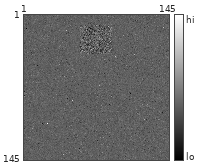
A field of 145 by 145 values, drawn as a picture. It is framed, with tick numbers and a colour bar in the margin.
Mirror symmetry: none. Odd rows or columns: none. Roughest part: top middle. Slope: none. Histogram: heavy tails on both sides. Odd patch: rougher, in the top middle. Grain: fine. Stripes: none.
